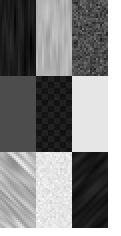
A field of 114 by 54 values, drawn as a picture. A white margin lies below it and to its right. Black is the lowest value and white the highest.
The table splits into 3 rows of 3 panels. Panel 1,1: very low, streaked downward, faint in contrast. Panel 1,2: high, streaked downward, faint in contrast. Panel 1,3: low, fine-grained. Panel 2,1: low, flat. Panel 2,2: very low, checkered, faint in contrast. Panel 2,3: very high, flat. Panel 3,1: high, slanting down to the right. Panel 3,2: very high, fine-grained, faint in contrast. Panel 3,3: very low, slanting up to the right, faint in contrast.
